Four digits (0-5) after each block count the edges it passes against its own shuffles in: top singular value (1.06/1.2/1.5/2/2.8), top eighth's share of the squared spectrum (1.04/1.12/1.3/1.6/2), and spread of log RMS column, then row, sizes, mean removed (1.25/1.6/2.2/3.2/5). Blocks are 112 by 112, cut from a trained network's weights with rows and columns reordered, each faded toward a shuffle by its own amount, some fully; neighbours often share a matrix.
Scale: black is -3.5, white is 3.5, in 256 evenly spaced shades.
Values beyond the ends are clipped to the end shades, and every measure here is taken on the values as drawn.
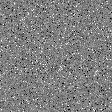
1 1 0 0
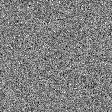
0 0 0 0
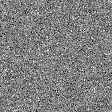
2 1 0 0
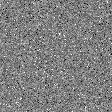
0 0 0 0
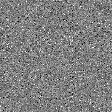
2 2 1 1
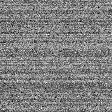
4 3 1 1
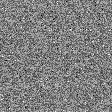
1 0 0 0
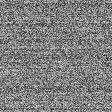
3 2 0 0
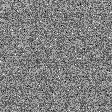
1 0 0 0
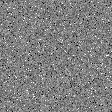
0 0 0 0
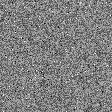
0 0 0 0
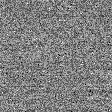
2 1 0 0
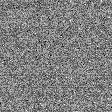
1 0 0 0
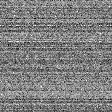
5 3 1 2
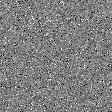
2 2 0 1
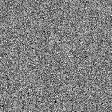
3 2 0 1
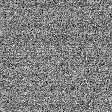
2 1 0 0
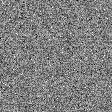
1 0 0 0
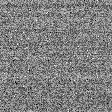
2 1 0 0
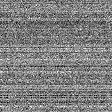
5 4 1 3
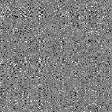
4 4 2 3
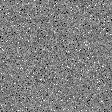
1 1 0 0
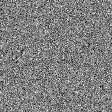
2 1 0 0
